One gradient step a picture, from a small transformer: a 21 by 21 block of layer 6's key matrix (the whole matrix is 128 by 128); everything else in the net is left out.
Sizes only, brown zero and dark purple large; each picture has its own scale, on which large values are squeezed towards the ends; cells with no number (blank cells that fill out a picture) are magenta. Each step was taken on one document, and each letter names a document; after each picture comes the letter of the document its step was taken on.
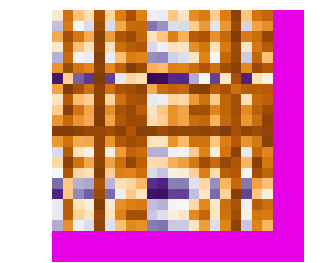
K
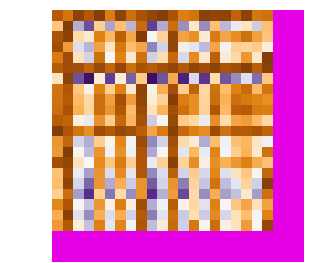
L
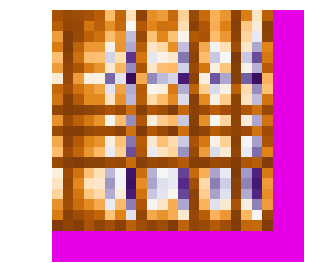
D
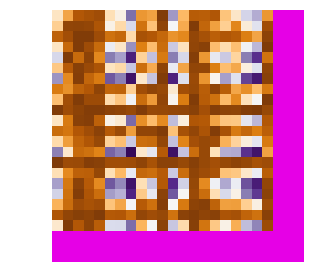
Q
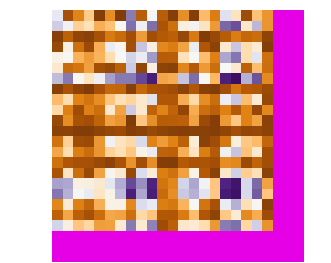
K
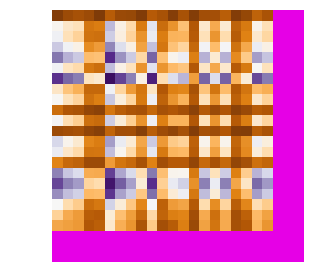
D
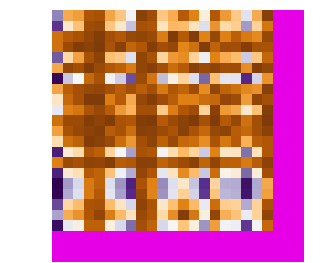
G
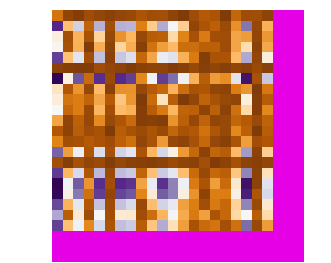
G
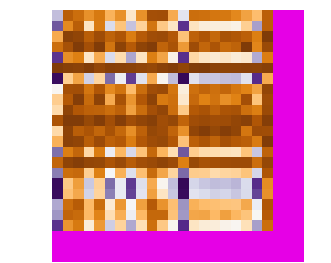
G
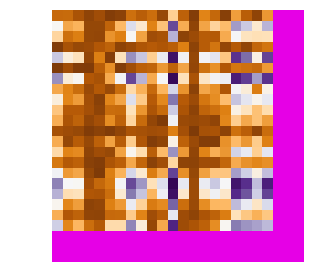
Q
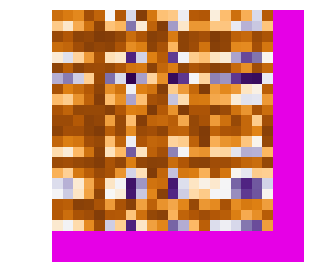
Q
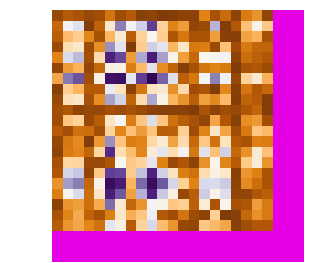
D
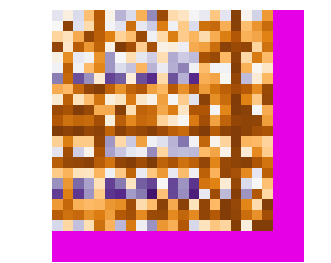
D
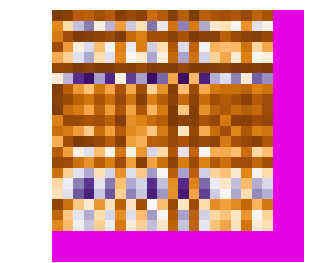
L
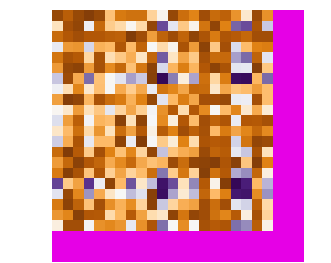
K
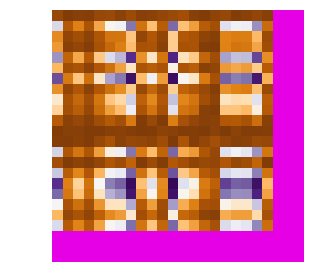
Q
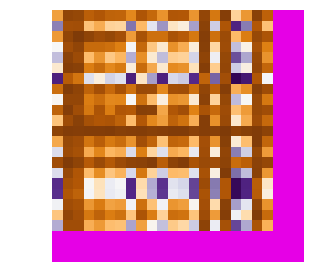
K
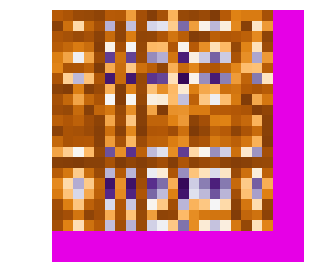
Q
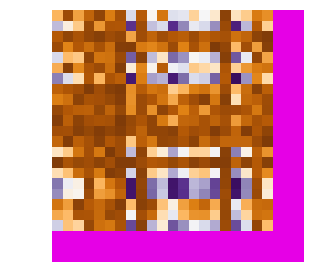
L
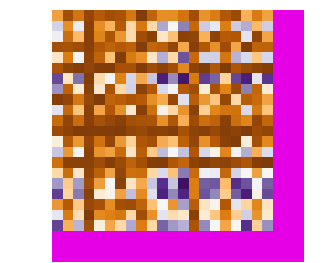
G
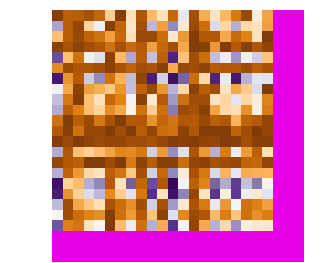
Q
